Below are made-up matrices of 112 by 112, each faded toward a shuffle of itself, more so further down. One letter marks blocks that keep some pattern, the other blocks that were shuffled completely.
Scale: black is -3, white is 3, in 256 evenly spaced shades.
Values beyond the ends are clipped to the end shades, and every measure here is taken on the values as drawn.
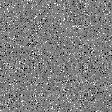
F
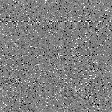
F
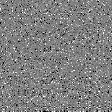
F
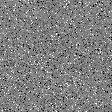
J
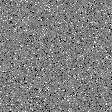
J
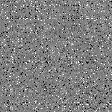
F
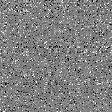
F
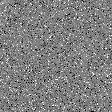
J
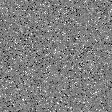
J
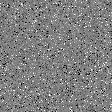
J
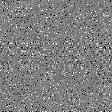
F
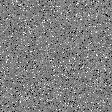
J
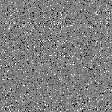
F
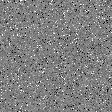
J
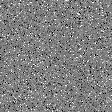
J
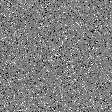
J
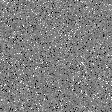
J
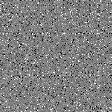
F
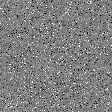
J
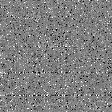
F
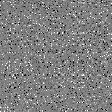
F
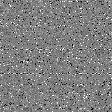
F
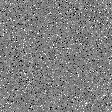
J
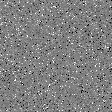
J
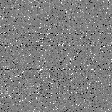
F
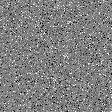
J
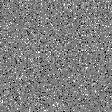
F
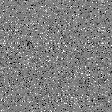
F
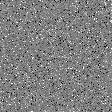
J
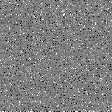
F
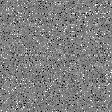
F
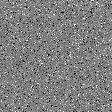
J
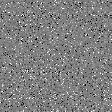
F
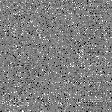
F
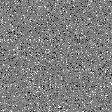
F
